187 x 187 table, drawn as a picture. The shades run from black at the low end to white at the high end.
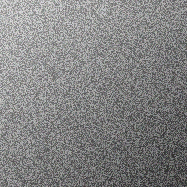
Average level on the scale: 50%. Stripes: none. Slope: up to the top left. Mirror symmetry: none. Ninth with the lowest average: bottom right.
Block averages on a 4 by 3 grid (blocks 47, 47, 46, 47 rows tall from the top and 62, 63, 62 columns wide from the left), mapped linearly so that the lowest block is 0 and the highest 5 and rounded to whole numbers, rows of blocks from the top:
5 4 3 / 4 3 2 / 3 2 1 / 2 1 0
